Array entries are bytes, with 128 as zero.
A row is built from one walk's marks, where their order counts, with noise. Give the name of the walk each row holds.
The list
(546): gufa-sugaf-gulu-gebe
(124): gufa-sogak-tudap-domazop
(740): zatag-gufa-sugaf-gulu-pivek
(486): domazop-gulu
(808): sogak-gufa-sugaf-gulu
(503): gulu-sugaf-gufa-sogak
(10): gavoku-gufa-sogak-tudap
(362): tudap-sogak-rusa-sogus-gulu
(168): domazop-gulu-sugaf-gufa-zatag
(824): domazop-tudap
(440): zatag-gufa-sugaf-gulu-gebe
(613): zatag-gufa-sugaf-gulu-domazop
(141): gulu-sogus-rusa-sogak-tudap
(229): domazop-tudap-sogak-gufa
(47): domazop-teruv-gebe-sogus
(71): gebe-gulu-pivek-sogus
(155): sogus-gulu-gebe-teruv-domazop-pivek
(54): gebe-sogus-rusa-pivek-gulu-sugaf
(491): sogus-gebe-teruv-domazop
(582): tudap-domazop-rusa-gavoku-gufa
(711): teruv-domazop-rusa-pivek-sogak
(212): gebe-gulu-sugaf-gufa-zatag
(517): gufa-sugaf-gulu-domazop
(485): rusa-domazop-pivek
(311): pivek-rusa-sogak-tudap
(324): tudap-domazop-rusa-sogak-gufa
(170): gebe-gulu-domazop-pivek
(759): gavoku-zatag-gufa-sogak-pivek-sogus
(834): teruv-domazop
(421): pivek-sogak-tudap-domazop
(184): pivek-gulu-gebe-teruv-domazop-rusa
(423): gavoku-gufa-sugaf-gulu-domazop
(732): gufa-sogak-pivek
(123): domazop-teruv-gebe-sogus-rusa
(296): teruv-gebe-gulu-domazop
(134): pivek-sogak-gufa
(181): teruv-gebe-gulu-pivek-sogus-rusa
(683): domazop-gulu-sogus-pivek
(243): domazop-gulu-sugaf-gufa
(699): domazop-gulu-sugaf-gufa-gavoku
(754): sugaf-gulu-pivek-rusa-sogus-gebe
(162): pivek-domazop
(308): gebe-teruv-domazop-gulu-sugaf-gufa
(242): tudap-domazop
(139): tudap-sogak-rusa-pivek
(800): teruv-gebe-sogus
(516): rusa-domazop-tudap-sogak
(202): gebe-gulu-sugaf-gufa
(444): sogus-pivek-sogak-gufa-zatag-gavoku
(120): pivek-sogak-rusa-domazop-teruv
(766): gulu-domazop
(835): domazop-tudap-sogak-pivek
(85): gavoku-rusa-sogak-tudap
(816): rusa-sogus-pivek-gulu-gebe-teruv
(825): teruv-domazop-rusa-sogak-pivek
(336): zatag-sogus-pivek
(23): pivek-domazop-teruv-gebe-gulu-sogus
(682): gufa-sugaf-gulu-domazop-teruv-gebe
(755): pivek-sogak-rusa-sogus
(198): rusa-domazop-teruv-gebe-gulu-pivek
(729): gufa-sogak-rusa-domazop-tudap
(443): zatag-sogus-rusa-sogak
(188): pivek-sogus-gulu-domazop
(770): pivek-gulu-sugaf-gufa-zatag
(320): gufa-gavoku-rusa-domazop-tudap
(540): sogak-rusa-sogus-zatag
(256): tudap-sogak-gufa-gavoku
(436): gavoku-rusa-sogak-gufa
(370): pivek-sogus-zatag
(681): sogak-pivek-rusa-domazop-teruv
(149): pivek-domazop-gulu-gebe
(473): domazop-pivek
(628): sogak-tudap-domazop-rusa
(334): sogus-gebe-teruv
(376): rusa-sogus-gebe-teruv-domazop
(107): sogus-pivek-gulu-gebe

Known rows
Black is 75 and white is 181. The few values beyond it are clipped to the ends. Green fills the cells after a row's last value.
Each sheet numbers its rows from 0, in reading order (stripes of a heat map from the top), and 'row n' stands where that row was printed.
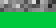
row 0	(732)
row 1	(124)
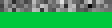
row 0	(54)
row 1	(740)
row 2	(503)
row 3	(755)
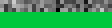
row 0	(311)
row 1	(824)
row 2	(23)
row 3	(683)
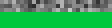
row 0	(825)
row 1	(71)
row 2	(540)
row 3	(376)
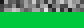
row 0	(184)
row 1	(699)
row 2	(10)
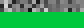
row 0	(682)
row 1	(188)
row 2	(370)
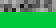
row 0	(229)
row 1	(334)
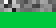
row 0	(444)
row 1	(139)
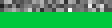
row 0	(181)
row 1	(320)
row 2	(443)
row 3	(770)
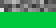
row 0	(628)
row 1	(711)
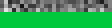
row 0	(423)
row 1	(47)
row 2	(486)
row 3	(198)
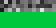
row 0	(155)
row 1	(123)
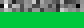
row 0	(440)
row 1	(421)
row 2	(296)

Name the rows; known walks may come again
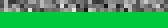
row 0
(517)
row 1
(85)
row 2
(168)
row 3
(296)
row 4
(835)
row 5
(732)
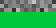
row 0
(473)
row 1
(134)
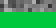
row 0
(491)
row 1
(242)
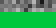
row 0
(485)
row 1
(376)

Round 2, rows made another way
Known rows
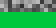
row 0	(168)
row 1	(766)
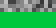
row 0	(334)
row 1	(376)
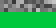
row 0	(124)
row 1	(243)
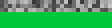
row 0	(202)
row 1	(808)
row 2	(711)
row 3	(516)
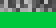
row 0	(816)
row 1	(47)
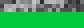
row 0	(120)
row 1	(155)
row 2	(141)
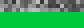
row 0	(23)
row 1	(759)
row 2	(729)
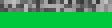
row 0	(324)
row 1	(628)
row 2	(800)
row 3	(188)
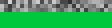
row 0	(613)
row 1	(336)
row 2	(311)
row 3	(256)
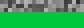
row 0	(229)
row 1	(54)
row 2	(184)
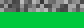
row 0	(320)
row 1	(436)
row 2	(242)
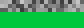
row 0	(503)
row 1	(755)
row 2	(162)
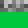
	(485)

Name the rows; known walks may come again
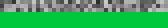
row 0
(120)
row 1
(212)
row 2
(517)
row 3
(711)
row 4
(770)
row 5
(134)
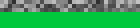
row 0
(491)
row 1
(683)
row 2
(473)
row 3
(320)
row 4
(485)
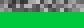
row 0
(181)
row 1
(766)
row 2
(370)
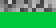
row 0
(834)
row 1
(516)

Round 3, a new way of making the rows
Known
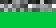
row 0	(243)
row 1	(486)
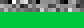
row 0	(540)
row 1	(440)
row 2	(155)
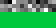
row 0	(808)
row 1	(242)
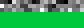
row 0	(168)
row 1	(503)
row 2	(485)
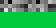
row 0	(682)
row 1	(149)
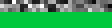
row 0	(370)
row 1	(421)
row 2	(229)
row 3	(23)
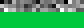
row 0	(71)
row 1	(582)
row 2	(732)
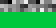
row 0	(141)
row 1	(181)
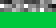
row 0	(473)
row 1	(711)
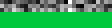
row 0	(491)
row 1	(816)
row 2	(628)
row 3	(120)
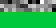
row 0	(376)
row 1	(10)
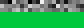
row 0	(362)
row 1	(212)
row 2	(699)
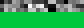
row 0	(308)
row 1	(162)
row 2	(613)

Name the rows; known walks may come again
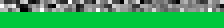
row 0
(162)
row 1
(516)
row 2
(370)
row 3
(181)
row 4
(141)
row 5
(170)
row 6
(740)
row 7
(711)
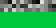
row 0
(681)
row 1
(770)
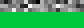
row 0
(443)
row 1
(835)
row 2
(123)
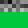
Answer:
(816)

